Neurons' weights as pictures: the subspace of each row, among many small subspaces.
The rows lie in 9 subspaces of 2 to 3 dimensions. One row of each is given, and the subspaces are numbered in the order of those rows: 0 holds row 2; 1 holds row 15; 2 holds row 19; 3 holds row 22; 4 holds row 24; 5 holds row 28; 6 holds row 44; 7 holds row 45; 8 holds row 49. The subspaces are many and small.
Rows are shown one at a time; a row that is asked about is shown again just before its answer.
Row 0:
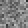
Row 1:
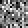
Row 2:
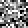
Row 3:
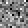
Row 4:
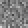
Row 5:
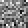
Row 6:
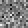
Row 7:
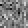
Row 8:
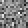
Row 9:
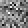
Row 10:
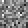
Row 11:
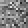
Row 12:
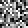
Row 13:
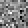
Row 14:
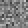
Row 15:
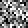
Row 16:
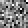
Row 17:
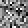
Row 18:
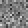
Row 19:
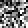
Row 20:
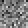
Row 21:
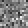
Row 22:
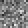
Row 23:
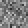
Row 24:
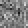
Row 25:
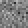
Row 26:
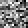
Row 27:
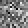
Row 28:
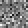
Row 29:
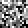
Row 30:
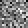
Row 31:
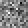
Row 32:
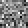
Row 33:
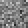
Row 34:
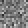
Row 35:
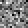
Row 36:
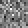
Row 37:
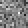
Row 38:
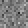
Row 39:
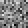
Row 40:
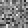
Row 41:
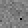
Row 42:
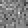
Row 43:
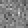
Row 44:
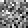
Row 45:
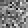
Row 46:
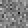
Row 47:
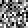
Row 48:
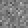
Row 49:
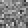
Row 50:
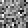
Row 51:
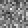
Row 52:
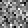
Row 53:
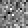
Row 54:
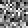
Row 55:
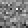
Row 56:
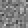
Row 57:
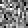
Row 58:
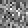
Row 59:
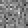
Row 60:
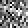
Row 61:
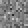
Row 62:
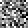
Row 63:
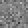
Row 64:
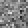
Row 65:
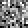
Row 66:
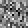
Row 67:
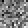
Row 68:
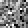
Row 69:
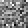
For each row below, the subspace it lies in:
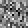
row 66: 8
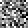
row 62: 1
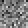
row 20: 6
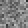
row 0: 7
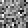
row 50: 3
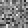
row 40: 5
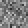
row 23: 1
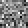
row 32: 8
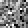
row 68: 0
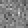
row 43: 4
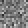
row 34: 3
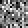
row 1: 2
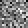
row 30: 1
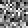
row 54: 2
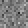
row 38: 6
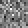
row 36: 2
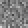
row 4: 2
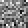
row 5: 8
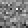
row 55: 2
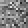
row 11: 7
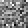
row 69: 8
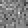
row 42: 4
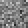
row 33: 8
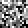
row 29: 2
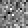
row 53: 0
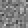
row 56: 4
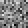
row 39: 3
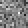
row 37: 4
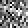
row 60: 7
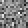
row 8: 3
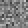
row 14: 5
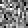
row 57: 4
